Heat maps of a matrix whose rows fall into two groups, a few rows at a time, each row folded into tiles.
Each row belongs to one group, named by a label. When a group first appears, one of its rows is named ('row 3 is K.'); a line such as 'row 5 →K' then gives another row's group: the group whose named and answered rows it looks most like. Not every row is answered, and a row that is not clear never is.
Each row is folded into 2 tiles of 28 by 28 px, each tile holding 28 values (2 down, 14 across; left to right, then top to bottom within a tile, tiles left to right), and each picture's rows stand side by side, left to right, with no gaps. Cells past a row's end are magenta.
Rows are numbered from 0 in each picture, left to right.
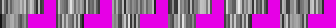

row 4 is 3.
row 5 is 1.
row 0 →3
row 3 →1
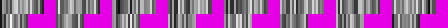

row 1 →3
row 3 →1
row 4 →1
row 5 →1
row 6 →1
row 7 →3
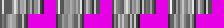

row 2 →3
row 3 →3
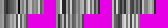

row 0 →3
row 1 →1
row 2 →1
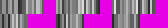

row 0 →1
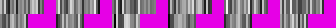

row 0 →1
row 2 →1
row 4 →3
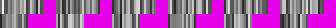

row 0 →3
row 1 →1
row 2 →1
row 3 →3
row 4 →1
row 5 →1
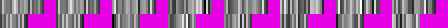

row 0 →3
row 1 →3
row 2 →3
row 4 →3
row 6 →3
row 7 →1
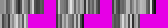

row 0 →1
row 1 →3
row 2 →3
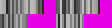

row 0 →1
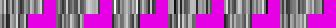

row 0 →1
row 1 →1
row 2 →3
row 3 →1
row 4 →3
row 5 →1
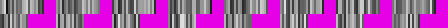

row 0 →1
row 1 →1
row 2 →1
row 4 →1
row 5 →1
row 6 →1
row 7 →3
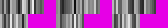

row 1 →3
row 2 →1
